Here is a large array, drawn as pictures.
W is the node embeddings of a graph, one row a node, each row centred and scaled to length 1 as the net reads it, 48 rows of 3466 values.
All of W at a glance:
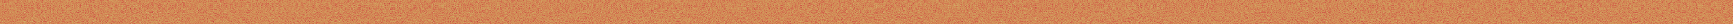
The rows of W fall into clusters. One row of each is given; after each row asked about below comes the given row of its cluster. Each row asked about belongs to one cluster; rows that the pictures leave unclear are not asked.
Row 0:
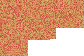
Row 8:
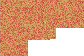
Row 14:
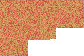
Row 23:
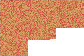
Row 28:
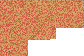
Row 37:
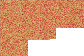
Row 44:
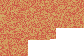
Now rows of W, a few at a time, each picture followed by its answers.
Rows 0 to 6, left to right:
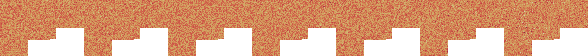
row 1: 23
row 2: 14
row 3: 23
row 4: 44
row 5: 23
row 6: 8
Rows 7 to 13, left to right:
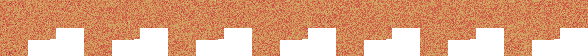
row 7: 28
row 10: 28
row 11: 28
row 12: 0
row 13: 37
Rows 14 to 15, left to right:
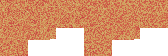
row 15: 28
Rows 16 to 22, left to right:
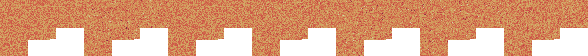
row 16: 14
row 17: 8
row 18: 14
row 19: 23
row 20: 37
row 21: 44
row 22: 8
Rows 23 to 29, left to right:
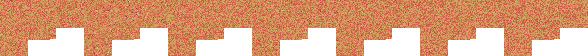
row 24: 44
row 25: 44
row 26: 14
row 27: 23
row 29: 0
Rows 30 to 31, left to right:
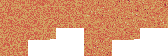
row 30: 14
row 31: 44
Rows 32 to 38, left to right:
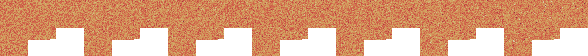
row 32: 28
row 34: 23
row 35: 0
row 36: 0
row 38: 44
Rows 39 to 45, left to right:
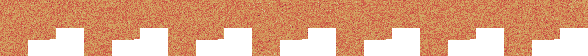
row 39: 23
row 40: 8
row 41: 23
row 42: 37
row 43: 37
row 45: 0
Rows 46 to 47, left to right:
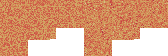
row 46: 14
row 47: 37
